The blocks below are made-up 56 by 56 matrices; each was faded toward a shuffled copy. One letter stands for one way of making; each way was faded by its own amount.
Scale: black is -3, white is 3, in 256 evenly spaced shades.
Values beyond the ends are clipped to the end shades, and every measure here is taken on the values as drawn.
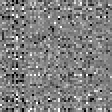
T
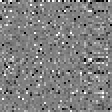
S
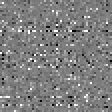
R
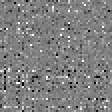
R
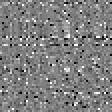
S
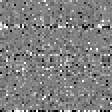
T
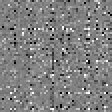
R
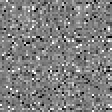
S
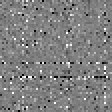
R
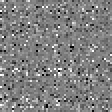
R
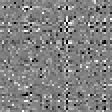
T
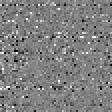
R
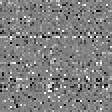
S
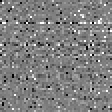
S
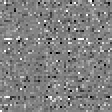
R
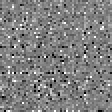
R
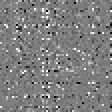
R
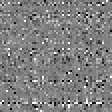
T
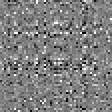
T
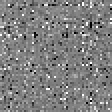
R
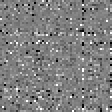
R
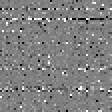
T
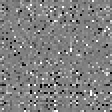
S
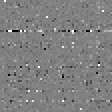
R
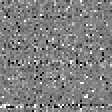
R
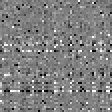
T
